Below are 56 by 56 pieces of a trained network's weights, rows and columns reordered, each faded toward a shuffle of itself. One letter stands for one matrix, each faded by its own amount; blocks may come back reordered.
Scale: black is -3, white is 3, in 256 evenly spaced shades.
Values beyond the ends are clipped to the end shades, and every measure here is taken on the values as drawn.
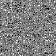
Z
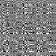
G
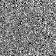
Z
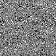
Z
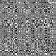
G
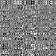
G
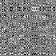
G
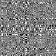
G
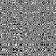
G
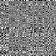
G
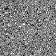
Z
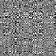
G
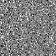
Z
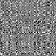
G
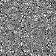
Z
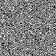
Z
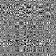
G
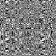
G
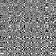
G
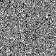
Z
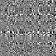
G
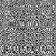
G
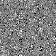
Z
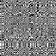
G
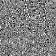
Z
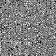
Z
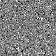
Z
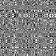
G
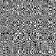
G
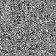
Z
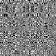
G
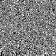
Z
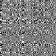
G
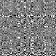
G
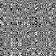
G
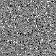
Z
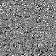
Z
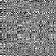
G
